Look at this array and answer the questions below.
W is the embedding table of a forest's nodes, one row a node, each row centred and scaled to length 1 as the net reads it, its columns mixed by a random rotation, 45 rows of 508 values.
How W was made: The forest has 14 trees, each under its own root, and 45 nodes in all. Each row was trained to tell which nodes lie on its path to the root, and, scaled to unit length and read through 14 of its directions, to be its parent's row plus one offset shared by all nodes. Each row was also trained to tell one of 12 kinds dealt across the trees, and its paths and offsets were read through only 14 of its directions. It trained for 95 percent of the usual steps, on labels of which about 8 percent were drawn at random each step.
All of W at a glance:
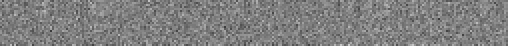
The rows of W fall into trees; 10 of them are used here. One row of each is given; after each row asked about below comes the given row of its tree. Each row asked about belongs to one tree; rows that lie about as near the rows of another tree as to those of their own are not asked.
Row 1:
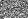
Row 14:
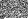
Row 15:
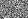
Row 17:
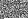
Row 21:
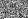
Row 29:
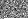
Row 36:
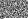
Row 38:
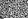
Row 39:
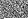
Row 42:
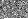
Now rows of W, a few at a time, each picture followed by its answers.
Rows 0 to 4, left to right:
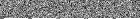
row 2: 21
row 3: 42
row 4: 15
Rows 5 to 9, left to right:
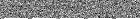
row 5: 21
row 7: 29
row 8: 42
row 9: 38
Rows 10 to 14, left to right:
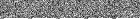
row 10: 21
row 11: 15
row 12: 1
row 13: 15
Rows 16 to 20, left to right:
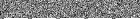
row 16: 1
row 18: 39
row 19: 36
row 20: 17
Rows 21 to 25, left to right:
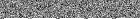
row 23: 17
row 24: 1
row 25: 36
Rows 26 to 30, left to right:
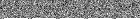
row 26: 42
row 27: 29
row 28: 36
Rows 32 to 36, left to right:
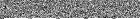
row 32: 17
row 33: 29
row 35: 21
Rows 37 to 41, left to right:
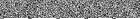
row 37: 39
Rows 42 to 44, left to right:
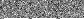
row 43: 15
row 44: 1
